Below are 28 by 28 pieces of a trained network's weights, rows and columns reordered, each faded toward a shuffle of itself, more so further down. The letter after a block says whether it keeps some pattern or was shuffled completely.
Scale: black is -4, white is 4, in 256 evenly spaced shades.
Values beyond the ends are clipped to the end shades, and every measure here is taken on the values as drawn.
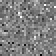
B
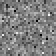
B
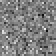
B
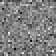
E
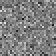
E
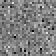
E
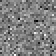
B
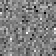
E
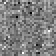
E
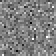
B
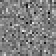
E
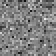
E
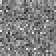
E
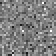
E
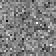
B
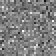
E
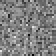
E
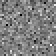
B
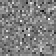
B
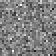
B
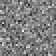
B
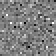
B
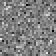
E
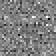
B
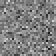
E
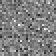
B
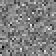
B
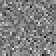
E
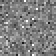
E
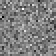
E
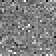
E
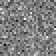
B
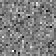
B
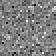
E
